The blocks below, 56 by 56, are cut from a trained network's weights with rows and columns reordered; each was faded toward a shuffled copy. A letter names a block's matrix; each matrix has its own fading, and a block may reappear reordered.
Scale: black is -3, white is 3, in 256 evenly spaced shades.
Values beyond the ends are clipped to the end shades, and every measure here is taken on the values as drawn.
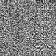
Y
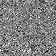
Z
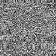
Y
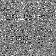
Z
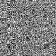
Y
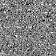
Z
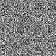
Y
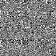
Z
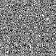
Z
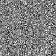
Y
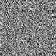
Y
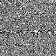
Z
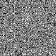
Z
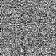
Y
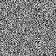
Y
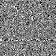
Z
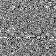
Z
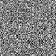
Y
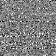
Z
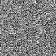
Y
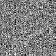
Y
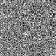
Y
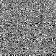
Z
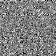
Z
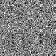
Y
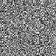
Y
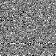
Z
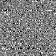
Z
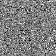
Z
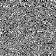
Z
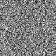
Y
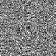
Y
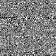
Z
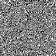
Z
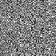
Y
